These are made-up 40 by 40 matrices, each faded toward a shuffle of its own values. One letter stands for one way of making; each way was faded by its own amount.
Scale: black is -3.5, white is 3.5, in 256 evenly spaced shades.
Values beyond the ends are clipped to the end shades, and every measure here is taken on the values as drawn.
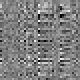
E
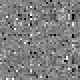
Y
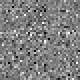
Y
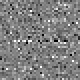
Y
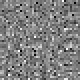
Y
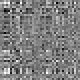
E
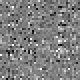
Y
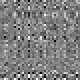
E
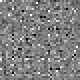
Y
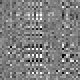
E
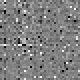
Y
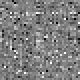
Y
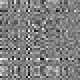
E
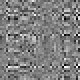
E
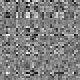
E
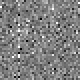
Y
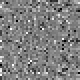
Y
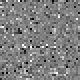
Y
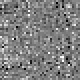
Y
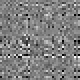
E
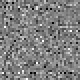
Y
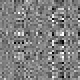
E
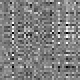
E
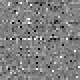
Y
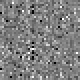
Y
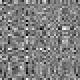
E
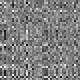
E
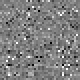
Y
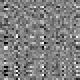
E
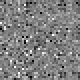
Y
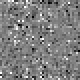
Y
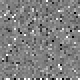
Y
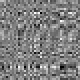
E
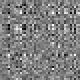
E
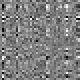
E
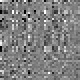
E
